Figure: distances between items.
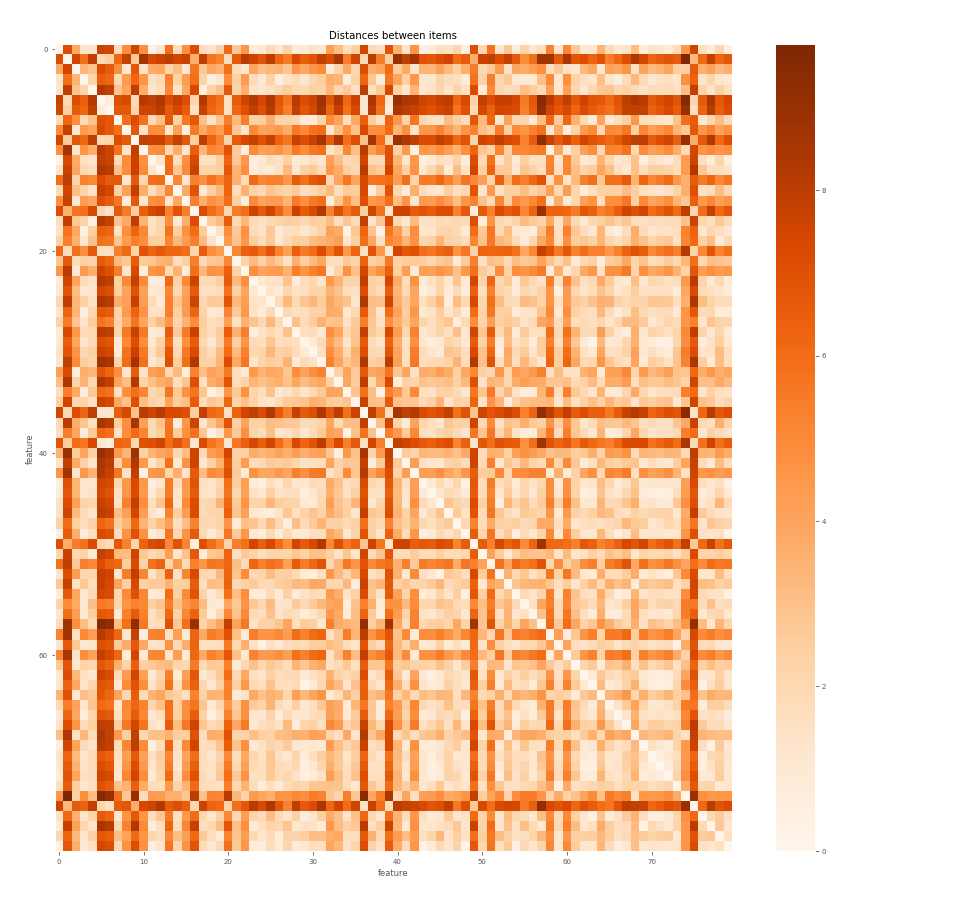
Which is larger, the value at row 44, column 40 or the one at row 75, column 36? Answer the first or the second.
the first
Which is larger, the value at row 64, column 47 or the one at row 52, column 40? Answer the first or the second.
the second
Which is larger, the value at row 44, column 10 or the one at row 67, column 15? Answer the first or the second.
the second
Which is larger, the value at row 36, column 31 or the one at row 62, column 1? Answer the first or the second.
the first
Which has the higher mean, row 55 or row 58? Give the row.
58
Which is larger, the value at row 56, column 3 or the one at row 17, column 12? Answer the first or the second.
the second
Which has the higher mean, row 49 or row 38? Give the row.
49
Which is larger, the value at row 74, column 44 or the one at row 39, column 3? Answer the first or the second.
the second
